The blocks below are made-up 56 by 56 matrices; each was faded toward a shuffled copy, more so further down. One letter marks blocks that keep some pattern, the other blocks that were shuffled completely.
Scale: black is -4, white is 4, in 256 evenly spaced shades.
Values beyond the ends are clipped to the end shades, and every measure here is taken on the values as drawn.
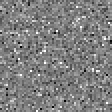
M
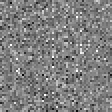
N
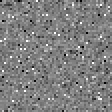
M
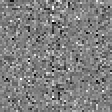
N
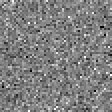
M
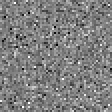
M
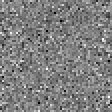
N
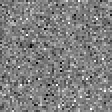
M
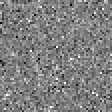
M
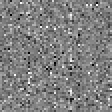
N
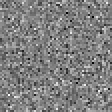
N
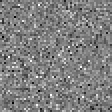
M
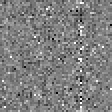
N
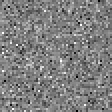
M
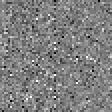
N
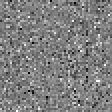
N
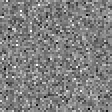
M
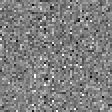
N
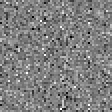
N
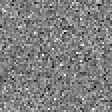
M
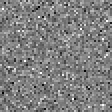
M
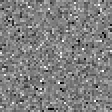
M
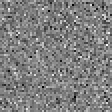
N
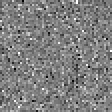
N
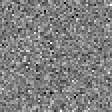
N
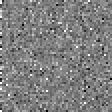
N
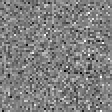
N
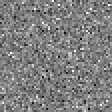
M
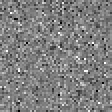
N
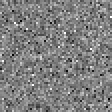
M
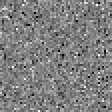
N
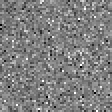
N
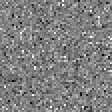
M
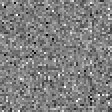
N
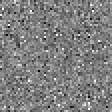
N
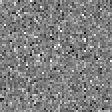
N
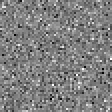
M
